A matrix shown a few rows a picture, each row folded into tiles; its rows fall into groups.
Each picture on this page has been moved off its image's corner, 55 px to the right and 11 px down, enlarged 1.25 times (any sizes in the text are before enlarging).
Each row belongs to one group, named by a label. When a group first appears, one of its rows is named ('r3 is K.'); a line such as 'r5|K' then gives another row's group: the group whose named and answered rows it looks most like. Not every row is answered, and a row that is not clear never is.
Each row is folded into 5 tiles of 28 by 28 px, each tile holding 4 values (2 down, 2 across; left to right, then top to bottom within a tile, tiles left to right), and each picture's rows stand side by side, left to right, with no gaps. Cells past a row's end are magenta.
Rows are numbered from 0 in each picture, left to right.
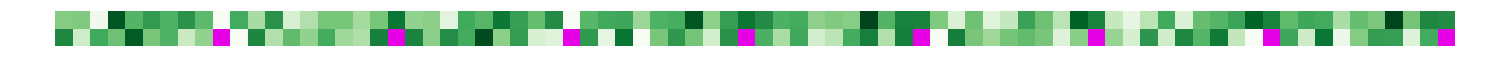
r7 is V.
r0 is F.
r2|F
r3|V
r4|V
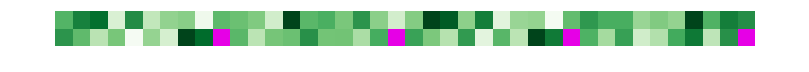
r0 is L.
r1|F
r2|L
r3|V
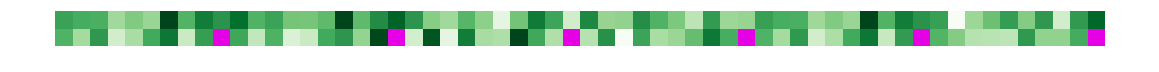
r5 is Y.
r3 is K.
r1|V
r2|K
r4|V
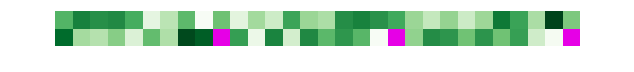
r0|L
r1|F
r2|F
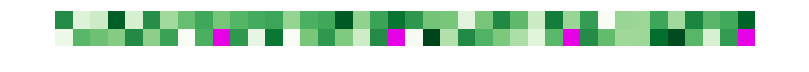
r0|F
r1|V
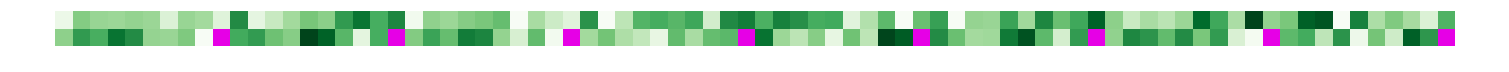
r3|Y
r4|L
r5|Y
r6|F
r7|L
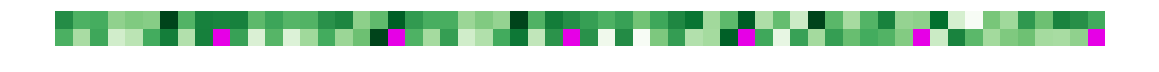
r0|V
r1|V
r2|V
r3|V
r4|F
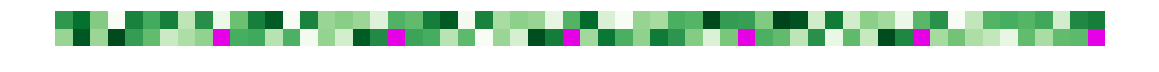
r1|L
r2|L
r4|L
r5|Y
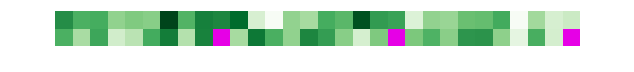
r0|V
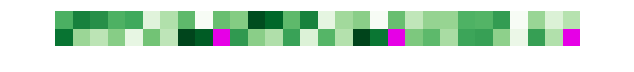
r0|L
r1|L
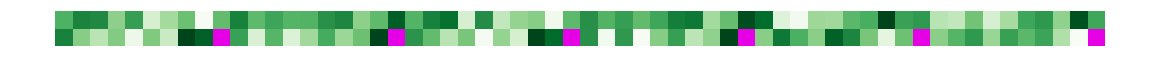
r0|L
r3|V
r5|F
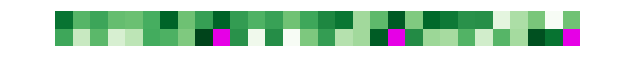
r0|V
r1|V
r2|L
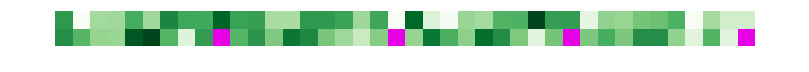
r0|Y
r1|F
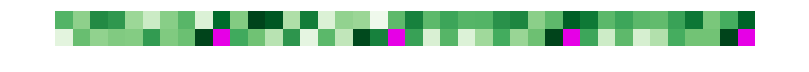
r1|L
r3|V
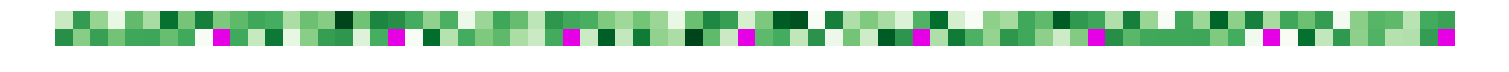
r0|F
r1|V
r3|K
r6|F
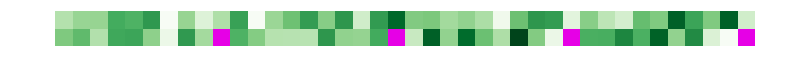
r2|K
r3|F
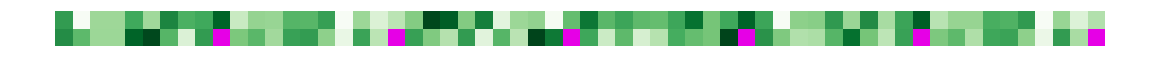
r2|L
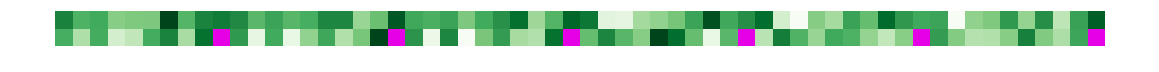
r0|V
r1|V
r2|V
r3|Y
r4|Y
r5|Y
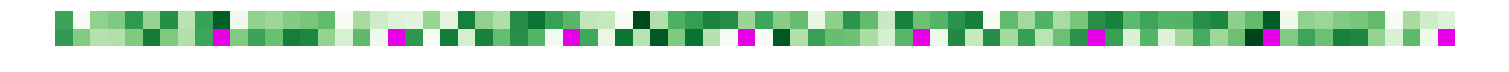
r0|Y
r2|F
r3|F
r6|V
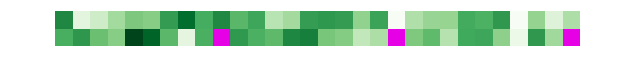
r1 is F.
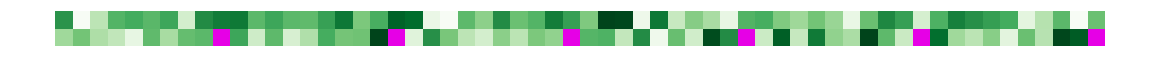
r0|Y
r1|V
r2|Y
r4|K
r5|L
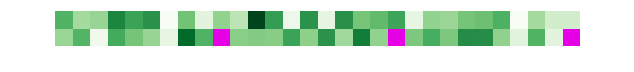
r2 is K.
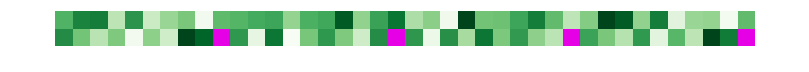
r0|L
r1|V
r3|L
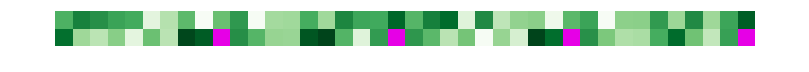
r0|L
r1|Y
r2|L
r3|Y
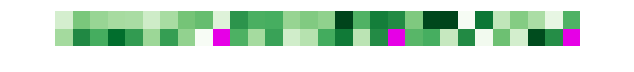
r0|K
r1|V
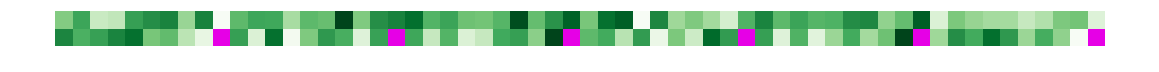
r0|F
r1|V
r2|V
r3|L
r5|K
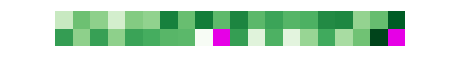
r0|F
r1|V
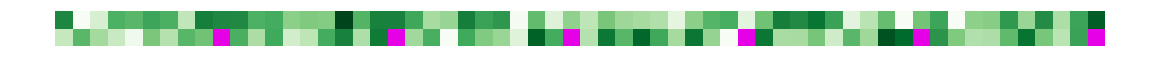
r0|Y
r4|L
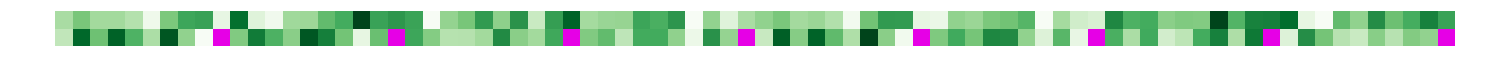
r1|Y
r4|K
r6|V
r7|Y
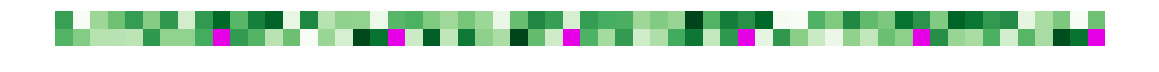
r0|Y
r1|L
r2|K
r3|V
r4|Y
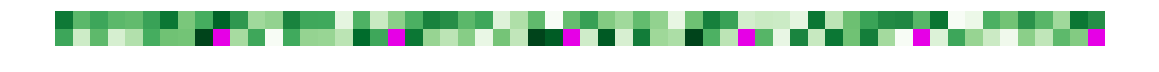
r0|V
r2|L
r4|F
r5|Y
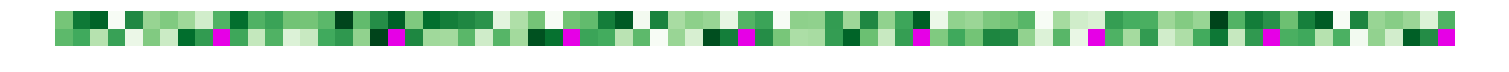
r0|L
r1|V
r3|L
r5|K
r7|L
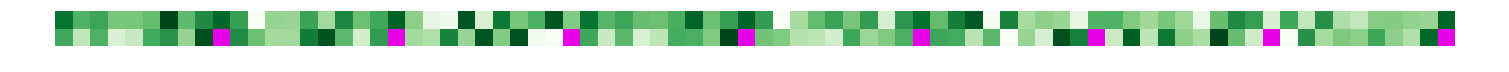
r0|V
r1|Y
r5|L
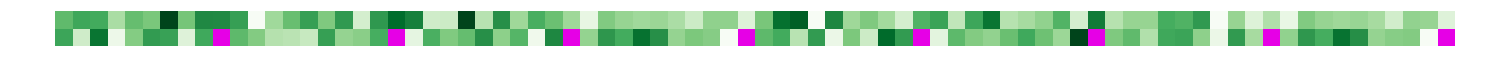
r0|V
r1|Y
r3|K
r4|L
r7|K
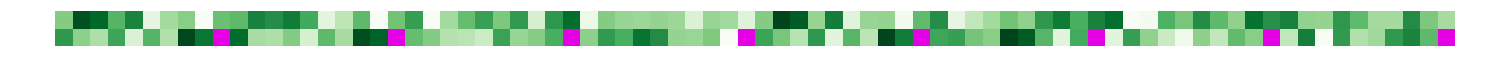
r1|L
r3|K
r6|Y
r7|K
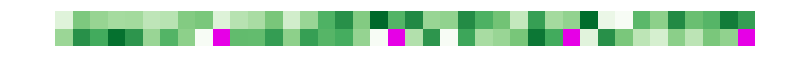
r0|K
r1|F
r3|Y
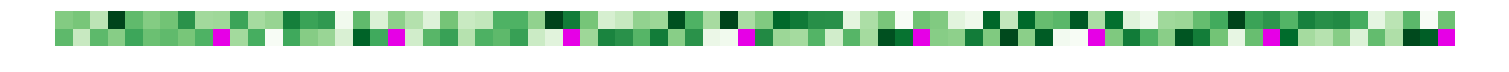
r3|F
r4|L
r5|F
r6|Y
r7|L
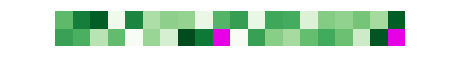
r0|L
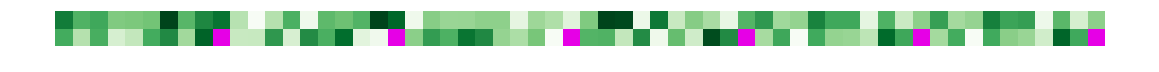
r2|K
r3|L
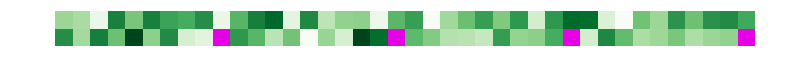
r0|F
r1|L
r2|Y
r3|Y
